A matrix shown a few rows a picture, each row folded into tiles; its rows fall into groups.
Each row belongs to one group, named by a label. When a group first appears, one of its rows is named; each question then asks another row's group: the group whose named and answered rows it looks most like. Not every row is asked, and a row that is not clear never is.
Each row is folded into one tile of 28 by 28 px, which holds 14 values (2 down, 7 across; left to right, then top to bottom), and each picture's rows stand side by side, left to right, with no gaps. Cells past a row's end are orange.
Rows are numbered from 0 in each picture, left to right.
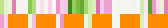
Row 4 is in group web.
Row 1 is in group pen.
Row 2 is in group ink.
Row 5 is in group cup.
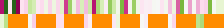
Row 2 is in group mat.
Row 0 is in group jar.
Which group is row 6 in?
mat
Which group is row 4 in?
cup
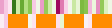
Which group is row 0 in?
ink
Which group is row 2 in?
ink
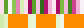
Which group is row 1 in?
jar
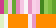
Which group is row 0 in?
jar
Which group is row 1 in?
ink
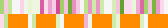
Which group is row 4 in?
cup
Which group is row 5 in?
jar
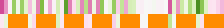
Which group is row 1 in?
mat
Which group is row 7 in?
pen
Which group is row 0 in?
ink
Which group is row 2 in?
cup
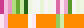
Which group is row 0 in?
ink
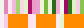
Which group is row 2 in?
mat
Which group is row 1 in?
ink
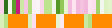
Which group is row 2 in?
pen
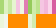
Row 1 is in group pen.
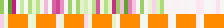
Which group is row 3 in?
cup
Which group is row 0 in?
cup
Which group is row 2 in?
ink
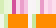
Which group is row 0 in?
pen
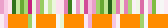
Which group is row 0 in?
ink
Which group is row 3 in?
ink
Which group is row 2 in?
mat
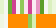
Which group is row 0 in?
cup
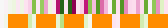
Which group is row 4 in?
cup
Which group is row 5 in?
jar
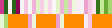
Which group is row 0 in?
jar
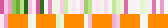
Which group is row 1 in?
mat
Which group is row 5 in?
pen
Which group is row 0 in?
ink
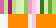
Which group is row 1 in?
ink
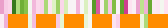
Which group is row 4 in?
cup
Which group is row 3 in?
cup
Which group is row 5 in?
cup
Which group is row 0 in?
ink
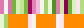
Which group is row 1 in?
ink
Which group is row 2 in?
mat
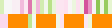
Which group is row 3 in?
ink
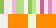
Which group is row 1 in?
pen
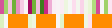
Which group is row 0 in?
jar
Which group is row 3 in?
cup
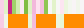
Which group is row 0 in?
mat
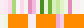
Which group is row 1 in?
ink
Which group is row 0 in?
mat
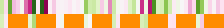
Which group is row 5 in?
mat
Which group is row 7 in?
pen
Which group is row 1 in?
jar
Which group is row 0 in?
cup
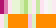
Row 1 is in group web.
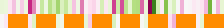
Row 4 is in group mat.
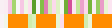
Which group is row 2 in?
cup
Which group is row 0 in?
mat
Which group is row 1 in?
jar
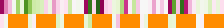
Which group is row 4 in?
cup
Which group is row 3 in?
jar
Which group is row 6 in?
jar
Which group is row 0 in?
ink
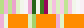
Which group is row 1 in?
jar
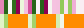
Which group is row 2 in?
jar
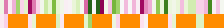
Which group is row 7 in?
mat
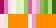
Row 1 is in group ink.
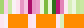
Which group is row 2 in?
ink
